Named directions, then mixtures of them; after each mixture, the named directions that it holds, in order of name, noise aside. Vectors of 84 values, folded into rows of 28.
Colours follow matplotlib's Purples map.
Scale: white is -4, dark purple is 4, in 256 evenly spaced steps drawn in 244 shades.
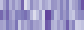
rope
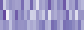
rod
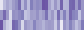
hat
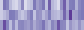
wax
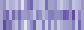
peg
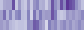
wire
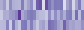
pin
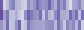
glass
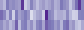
peg, rod, rope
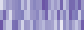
hat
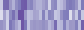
glass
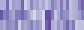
rope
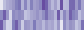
hat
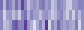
peg, wire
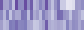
wax, wire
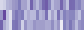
hat, rod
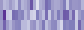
hat, peg, rod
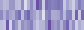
glass, pin, rope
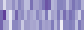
glass, hat, rod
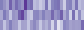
glass, peg, wax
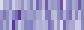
hat, pin, rope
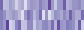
glass, rod, wax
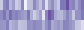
rope, wax, wire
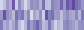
hat, rope, wire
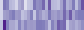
wax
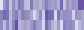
hat, rope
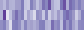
hat, rod, wax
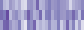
glass, peg, rope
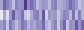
glass, rope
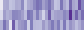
hat, pin, wax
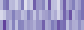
wax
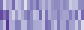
glass, rope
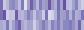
glass, rod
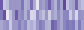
rod
